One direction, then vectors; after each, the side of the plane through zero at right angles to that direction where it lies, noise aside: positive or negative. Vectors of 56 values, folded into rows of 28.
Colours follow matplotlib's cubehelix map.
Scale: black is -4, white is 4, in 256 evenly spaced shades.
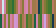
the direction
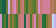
negative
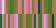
positive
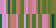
positive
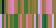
negative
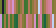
negative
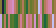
negative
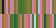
negative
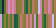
negative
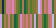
negative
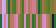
positive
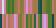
positive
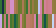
negative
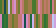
negative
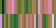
negative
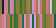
negative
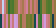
positive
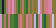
negative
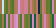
positive
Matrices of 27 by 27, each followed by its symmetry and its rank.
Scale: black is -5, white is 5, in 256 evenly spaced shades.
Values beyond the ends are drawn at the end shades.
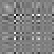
symmetric, rank two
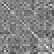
symmetric, rank five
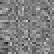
neither, rank five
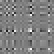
symmetric, rank two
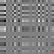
neither, rank one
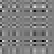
neither, rank one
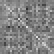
symmetric, rank five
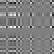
neither, rank one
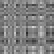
antisymmetric, rank two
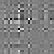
antisymmetric, rank two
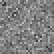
symmetric, full rank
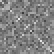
symmetric, full rank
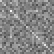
symmetric, rank five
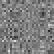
neither, rank five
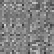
neither, rank five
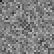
symmetric, full rank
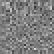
neither, rank five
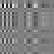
neither, rank one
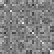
symmetric, rank five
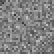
symmetric, full rank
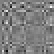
antisymmetric, rank two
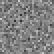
symmetric, full rank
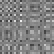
symmetric, rank two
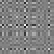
symmetric, rank two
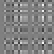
neither, rank one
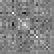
symmetric, rank five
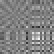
symmetric, rank two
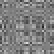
antisymmetric, rank two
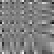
antisymmetric, rank two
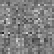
neither, rank five
